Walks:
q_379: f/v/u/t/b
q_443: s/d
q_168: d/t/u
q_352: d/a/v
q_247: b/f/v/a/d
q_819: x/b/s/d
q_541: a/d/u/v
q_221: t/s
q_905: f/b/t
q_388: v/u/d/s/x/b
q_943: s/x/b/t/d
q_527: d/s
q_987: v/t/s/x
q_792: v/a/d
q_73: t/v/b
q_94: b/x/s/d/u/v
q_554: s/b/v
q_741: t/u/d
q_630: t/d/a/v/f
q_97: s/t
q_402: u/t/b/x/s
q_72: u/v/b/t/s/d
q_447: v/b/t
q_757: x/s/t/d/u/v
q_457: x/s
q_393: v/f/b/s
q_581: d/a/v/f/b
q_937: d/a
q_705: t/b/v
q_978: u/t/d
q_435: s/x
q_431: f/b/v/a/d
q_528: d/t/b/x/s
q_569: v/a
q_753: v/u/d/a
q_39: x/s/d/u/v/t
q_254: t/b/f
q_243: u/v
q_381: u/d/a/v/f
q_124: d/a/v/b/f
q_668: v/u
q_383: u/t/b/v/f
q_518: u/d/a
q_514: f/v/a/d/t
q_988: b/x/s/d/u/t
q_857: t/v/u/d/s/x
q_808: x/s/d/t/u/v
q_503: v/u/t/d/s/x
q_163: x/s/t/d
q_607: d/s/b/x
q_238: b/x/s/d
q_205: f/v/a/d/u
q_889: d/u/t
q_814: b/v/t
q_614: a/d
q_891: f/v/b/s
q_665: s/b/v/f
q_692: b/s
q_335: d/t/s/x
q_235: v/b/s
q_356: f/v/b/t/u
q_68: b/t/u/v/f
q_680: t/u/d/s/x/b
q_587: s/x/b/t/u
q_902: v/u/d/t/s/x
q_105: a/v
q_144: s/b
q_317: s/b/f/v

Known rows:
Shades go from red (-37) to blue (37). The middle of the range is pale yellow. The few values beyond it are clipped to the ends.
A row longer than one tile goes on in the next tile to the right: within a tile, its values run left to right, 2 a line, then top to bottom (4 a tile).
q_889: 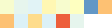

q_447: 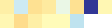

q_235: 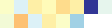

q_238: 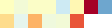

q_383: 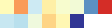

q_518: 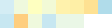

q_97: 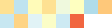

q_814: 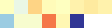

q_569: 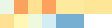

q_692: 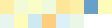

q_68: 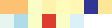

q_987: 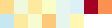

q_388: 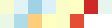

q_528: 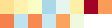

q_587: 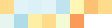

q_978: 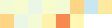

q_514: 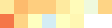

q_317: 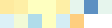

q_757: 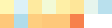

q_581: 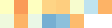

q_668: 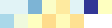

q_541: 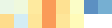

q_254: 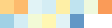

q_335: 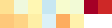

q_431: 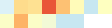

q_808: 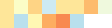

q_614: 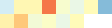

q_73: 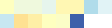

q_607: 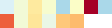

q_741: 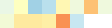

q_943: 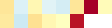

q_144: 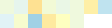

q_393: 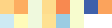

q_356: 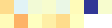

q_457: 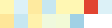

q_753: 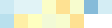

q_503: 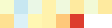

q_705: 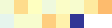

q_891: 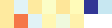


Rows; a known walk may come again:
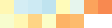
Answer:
q_902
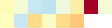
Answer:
q_680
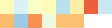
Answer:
q_988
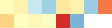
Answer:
q_168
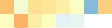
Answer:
q_905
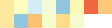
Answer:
q_402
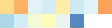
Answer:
q_254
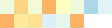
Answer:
q_205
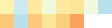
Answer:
q_757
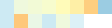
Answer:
q_518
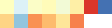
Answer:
q_94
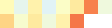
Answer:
q_163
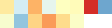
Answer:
q_39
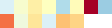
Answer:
q_607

